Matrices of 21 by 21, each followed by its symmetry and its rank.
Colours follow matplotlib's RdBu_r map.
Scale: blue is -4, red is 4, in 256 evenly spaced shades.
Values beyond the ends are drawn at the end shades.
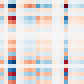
neither, rank one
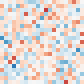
neither, full rank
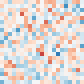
neither, full rank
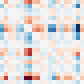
antisymmetric, rank two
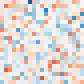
neither, full rank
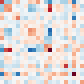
symmetric, rank three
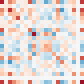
symmetric, rank three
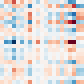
neither, rank two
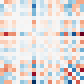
antisymmetric, rank two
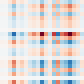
neither, rank one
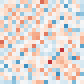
symmetric, full rank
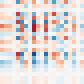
neither, rank two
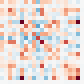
symmetric, rank three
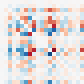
antisymmetric, rank two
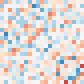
symmetric, full rank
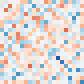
symmetric, full rank
